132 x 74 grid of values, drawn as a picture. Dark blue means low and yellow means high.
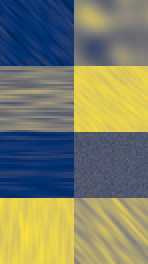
It is made of 4 by 2 panels. Panel 1,1: very low, slanting down to the right, faint in contrast. Panel 1,2: middling, smooth, strong in contrast. Panel 2,1: middling, streaked across. Panel 2,2: very high, slanting down to the right, faint in contrast. Panel 3,1: very low, streaked across, faint in contrast. Panel 3,2: low, fine-grained, faint in contrast. Panel 4,1: very high, streaked downward, faint in contrast. Panel 4,2: high, slanting down to the right.
